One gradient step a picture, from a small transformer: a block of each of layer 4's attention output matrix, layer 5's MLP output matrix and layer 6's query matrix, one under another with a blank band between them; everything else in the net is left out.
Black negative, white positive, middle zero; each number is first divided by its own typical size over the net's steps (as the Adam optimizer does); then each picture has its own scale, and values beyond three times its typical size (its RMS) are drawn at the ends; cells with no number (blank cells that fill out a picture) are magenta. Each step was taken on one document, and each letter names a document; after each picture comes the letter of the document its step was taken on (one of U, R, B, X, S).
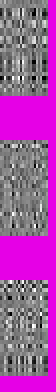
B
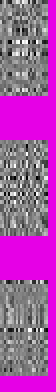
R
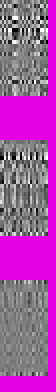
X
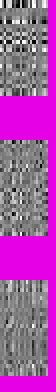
R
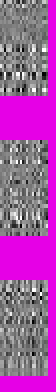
B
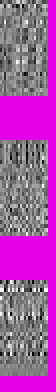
R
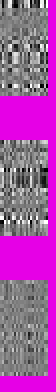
X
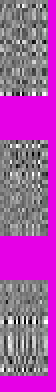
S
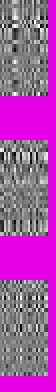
X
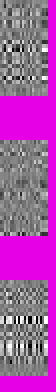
R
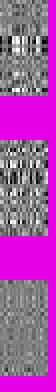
R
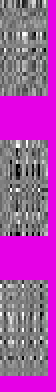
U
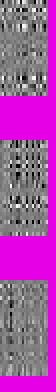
U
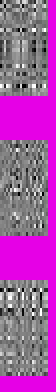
B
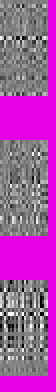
B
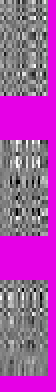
U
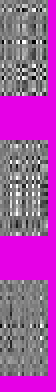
U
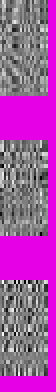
X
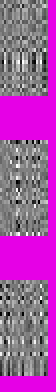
U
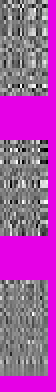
S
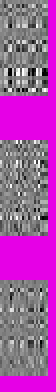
S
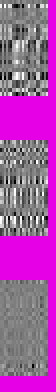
R
